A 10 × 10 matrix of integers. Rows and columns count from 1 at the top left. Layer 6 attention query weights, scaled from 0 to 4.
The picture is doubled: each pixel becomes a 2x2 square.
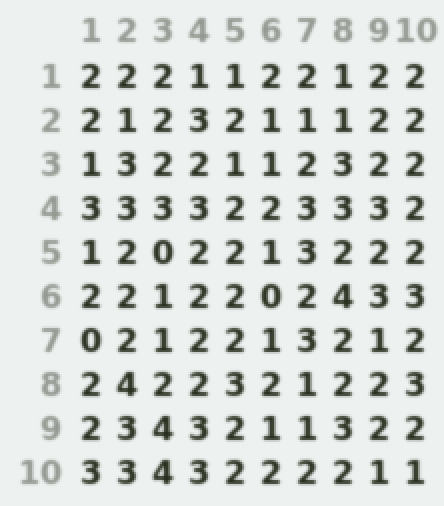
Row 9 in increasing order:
1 1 2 2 2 2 3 3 3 4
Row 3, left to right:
1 3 2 2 1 1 2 3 2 2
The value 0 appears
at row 5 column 3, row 6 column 6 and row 7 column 1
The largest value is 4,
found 4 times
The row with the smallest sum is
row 7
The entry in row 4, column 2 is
3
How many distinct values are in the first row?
2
